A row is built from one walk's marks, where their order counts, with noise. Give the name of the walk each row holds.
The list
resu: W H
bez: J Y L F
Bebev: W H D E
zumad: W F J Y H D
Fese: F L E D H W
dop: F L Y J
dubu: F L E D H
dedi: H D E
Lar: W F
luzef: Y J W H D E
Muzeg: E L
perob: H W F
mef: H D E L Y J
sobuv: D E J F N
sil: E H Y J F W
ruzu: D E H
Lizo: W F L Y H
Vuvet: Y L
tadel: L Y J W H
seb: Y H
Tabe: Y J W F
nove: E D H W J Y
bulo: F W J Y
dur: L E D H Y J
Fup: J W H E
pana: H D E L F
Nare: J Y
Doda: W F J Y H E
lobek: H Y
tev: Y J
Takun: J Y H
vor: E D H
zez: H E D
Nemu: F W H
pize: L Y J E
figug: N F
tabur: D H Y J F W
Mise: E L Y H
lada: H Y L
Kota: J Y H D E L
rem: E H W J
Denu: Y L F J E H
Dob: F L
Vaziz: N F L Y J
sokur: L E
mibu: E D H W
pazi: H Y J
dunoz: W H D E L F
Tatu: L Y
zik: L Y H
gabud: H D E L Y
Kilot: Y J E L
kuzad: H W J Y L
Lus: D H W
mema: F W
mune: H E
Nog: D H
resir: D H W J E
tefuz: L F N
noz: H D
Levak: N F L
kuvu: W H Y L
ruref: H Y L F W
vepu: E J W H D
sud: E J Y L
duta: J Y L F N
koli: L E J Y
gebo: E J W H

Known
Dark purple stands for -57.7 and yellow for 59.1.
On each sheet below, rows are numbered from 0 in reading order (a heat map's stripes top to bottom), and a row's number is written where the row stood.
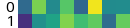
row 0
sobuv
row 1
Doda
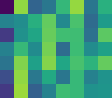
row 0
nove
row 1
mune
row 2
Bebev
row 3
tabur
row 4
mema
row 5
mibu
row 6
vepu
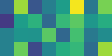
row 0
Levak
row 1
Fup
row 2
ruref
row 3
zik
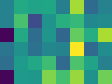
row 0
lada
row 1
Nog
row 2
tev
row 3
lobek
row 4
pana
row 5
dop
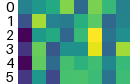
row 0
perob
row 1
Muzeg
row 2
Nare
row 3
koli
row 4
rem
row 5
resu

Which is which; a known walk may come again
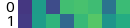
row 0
resu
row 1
Fup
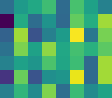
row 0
pana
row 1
tev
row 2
Levak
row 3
mema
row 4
sokur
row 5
koli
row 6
tabur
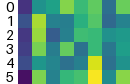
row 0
Doda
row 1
Muzeg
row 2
vepu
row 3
sil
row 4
gabud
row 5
bulo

